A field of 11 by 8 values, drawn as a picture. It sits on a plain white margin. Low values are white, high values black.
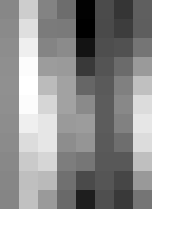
Ninth with the lowest average: middle left. Grain: streaks running down. Ninth with the highest average: top middle.
